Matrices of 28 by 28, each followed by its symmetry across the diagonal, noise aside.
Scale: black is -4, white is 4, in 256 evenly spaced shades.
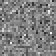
neither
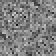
symmetric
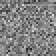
neither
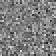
antisymmetric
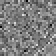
symmetric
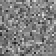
antisymmetric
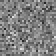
neither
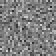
antisymmetric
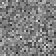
symmetric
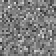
neither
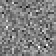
antisymmetric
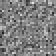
antisymmetric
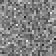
neither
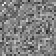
symmetric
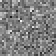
symmetric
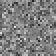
antisymmetric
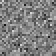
symmetric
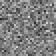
neither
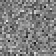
neither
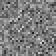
symmetric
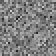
symmetric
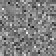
antisymmetric
